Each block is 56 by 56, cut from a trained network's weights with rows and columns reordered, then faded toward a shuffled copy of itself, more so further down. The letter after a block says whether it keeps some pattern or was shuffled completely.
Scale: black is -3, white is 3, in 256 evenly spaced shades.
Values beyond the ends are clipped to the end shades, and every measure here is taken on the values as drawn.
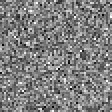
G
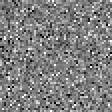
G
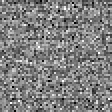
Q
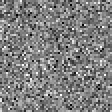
G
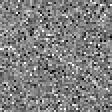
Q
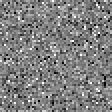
G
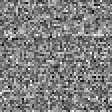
Q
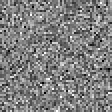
G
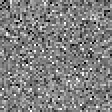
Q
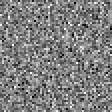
G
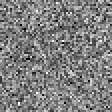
G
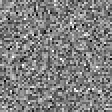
G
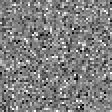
G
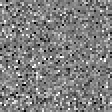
Q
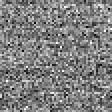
Q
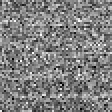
Q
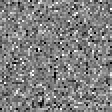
Q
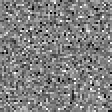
G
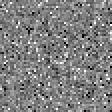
G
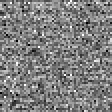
Q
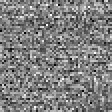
Q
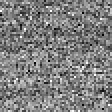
Q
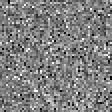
Q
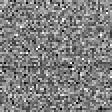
Q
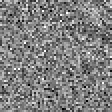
G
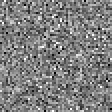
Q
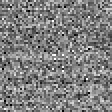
Q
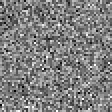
G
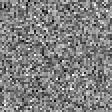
G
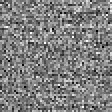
Q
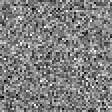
G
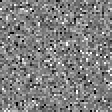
G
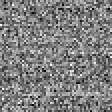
Q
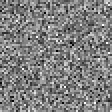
G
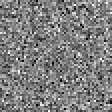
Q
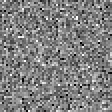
G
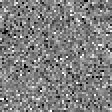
G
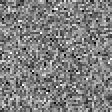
G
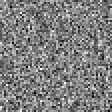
G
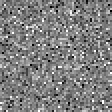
Q
